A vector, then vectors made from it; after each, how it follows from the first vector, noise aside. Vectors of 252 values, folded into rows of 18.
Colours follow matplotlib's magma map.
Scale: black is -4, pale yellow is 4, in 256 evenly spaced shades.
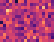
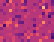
partly zeroed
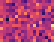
wrapped around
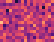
sign-scrambled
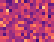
sign-scrambled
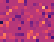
partly zeroed
